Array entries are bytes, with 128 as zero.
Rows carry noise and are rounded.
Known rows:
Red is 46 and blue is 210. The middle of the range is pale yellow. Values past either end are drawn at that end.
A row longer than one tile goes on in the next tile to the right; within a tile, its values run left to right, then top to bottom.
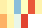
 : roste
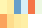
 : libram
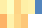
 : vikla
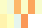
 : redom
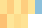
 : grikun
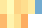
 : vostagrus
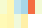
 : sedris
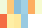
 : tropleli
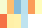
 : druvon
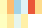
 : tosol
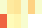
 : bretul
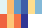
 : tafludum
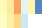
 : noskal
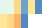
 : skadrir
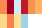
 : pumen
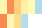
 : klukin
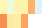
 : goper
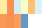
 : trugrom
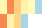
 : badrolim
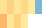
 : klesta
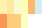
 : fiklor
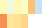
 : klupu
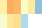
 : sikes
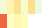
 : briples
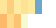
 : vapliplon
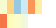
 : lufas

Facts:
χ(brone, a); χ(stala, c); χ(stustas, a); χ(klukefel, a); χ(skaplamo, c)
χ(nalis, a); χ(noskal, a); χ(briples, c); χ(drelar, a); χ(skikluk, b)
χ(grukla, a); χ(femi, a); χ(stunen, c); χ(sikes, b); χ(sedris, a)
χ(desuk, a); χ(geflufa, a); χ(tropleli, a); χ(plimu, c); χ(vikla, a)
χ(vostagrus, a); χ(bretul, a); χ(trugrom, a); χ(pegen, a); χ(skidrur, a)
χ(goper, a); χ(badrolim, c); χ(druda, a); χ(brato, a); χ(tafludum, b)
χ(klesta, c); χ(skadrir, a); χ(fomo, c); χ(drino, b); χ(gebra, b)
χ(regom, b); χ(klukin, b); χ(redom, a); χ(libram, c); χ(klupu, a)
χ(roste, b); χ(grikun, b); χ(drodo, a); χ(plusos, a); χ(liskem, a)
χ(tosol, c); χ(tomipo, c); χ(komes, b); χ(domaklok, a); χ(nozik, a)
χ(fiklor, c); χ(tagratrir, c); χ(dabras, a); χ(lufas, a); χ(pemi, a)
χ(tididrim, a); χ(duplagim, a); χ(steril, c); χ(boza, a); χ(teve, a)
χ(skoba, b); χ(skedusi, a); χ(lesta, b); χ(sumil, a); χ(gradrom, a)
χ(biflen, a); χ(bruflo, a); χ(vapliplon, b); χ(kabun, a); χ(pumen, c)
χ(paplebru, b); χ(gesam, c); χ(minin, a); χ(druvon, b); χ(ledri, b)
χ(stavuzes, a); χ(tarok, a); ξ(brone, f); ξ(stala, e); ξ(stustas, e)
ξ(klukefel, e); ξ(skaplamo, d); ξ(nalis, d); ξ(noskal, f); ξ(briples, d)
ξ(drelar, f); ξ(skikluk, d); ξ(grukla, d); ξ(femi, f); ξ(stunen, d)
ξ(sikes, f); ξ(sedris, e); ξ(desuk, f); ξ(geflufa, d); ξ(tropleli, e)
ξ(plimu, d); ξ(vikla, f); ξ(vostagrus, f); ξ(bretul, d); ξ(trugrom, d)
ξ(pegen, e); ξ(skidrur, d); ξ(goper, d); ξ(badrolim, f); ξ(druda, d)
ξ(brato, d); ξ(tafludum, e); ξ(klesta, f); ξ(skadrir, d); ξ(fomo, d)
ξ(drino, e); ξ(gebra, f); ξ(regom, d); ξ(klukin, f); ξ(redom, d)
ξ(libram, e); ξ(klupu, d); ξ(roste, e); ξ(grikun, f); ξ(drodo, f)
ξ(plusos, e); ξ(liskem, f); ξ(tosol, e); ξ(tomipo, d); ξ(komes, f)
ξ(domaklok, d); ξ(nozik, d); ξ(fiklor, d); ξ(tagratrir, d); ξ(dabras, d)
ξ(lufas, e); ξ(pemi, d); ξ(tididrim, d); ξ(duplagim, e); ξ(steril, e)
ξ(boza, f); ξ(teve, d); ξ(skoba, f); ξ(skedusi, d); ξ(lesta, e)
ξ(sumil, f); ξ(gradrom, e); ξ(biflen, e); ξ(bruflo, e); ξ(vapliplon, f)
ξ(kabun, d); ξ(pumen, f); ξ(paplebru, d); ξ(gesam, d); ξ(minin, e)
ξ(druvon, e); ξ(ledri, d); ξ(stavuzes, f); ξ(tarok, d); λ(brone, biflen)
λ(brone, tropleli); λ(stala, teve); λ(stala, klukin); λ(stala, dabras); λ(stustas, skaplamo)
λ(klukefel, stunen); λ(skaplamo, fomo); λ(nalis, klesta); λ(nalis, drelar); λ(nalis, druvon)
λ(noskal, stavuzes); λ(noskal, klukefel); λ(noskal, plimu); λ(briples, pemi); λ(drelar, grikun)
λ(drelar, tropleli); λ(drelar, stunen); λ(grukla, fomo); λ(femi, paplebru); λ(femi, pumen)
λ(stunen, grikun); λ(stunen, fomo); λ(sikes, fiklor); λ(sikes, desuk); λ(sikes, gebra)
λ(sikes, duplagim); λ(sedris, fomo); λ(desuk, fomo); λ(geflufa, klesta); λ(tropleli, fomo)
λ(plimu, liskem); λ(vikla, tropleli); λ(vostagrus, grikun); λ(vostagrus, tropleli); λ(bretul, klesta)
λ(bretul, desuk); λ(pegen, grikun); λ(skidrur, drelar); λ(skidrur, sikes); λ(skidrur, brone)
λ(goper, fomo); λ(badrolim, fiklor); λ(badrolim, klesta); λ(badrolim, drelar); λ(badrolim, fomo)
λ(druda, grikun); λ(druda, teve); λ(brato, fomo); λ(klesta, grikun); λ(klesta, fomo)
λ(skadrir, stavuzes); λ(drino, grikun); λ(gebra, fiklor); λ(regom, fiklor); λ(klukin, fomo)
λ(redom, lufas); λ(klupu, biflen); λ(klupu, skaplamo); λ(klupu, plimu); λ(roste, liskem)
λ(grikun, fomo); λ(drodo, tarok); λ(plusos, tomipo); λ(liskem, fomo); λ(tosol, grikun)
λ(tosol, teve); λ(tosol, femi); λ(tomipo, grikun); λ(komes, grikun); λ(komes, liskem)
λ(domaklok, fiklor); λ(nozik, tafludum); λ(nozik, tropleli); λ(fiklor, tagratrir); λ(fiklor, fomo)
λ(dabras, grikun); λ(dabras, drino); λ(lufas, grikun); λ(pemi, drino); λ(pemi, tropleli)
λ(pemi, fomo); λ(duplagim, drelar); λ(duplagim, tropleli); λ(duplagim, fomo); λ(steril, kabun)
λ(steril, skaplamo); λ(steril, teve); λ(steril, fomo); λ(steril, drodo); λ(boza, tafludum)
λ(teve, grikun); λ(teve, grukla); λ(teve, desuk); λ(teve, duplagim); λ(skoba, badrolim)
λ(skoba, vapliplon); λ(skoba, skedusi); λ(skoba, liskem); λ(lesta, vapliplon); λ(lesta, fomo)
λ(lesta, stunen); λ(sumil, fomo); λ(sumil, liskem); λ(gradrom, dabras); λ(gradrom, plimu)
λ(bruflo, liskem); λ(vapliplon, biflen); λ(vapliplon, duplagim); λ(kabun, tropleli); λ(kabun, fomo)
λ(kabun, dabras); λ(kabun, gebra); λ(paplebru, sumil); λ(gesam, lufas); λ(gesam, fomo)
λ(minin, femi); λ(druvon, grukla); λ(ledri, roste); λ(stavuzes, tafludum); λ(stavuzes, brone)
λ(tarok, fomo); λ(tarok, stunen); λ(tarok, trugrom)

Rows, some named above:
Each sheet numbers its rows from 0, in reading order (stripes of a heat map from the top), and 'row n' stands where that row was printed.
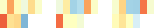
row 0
tarok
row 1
gradrom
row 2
drino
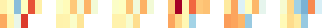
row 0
roste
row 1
gesam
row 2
gesam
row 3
femi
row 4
skedusi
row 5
klukefel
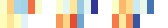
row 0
drino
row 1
boza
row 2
stavuzes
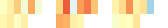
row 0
druda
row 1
paplebru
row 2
komes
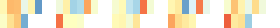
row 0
brone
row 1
gradrom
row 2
sedris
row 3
libram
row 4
plimu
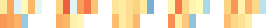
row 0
skedusi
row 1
paplebru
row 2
skoba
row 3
drodo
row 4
sumil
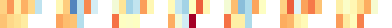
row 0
sumil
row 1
biflen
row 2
stala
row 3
plusos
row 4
duplagim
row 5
paplebru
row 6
tomipo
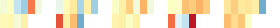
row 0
stustas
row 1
nozik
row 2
druda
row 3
ledri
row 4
vapliplon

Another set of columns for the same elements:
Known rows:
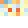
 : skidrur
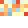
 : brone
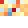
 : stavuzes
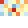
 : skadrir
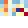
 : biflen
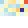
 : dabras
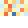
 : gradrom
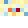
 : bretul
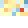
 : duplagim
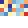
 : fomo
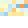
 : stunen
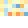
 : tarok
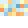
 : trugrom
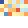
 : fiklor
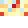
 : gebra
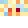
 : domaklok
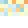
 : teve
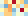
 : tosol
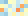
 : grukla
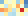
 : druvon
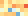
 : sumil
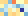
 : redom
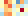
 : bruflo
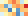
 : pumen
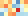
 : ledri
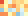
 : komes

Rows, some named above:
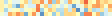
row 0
tarok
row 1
stala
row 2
gesam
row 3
komes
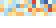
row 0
trugrom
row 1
libram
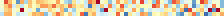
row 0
bruflo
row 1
sumil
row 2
vapliplon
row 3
minin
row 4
gradrom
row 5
vikla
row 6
tropleli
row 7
tafludum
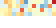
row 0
sedris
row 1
plimu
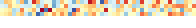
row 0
sedris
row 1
tafludum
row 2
stustas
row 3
roste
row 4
pegen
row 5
vostagrus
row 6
skoba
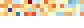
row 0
liskem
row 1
noskal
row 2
skedusi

